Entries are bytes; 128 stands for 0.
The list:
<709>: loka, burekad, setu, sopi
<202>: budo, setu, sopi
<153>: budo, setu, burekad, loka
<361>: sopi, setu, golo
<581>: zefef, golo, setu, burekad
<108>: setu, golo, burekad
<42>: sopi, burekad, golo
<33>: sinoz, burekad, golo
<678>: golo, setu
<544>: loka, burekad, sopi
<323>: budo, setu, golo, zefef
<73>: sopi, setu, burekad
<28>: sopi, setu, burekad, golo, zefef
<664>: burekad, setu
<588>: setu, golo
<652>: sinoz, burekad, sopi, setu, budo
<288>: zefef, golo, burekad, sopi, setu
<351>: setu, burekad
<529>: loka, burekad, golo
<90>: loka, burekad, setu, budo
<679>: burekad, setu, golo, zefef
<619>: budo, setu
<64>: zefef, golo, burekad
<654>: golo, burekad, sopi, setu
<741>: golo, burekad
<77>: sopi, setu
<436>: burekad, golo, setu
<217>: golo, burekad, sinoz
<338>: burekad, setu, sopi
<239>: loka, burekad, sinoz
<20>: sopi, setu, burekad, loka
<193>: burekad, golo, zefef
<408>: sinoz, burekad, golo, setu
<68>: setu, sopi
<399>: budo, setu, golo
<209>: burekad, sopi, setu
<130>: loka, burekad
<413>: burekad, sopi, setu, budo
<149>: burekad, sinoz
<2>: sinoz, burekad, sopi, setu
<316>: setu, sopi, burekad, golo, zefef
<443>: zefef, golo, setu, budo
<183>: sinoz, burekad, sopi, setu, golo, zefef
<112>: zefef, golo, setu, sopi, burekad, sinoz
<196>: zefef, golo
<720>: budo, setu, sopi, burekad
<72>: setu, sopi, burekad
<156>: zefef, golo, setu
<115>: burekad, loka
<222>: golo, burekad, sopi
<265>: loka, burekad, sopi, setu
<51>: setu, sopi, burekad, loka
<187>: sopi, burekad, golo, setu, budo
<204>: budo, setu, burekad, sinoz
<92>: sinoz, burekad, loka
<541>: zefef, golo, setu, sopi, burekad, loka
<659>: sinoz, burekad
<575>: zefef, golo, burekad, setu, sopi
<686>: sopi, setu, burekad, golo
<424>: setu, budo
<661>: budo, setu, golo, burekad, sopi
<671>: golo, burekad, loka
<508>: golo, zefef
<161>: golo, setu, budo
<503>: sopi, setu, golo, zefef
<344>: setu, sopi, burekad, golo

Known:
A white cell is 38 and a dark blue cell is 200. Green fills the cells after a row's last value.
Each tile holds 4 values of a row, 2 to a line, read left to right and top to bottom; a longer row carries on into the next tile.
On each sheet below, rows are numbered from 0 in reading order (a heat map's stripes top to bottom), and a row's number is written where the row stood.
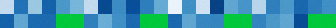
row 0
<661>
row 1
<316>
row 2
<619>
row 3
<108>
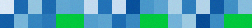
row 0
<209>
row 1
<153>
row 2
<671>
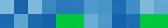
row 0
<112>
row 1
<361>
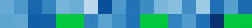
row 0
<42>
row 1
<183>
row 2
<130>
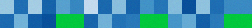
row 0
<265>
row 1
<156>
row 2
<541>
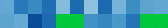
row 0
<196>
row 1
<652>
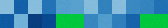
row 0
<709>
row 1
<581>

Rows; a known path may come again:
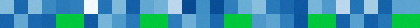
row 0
<112>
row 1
<436>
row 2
<316>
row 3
<588>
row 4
<202>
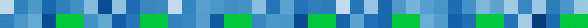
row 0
<108>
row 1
<541>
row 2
<659>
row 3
<72>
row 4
<661>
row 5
<361>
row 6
<222>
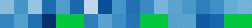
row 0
<130>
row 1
<183>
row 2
<686>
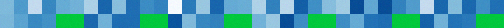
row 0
<161>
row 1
<288>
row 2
<664>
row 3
<671>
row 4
<51>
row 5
<156>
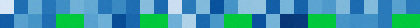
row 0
<408>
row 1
<196>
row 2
<508>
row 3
<544>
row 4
<443>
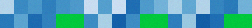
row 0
<77>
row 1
<678>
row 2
<217>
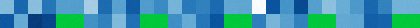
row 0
<709>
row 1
<424>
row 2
<344>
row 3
<193>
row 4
<42>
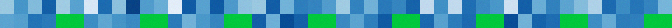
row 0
<399>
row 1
<323>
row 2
<679>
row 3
<575>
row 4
<64>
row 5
<204>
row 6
<338>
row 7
<28>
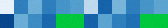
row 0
<149>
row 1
<2>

